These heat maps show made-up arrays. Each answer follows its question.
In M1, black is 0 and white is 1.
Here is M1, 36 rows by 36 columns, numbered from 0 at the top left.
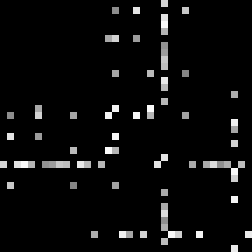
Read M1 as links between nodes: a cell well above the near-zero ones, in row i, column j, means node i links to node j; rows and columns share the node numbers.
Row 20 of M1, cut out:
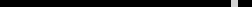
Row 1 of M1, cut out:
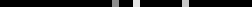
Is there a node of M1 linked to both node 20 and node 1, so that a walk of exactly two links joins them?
no
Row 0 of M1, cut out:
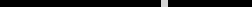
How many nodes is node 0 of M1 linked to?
1
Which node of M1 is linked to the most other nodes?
node 23
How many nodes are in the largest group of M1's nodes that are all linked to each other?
3
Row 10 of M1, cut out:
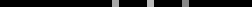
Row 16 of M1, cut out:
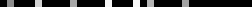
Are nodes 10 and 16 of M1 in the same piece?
yes
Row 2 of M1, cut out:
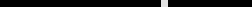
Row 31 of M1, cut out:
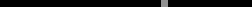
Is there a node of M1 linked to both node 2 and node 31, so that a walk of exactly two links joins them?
yes
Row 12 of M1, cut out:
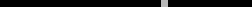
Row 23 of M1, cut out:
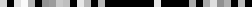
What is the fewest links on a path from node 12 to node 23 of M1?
1
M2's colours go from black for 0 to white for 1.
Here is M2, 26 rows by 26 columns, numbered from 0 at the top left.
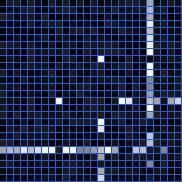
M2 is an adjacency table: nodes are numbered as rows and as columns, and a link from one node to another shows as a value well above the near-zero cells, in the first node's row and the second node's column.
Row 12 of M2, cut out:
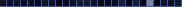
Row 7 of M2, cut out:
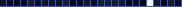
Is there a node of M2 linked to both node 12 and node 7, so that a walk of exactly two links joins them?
yes
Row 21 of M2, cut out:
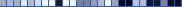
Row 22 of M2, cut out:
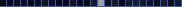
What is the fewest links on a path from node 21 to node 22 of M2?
2
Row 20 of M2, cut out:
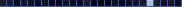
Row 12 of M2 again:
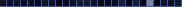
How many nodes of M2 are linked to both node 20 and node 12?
1
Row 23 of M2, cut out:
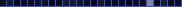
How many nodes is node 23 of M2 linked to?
1
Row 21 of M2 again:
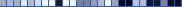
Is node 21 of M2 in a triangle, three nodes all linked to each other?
no
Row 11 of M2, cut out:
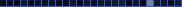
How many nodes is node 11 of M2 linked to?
1
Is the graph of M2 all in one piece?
yes
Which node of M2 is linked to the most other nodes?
node 21
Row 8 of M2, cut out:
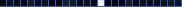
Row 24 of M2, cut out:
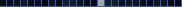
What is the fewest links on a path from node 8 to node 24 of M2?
2
